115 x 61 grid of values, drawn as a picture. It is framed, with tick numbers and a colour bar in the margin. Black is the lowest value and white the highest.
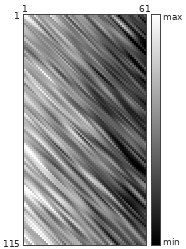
Overall the values sit about 50% of the way up the scale. No single row or column stands out from its neighbours. The grain runs diagonally down to the right. The histogram is bell-shaped. The field climbs toward the left. The ninth with the highest average is the bottom left.
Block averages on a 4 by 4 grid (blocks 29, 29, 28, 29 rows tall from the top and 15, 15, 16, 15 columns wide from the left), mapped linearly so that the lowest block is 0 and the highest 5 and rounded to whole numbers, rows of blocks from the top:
4 3 2 0 / 4 3 1 0 / 4 3 2 0 / 5 3 2 0
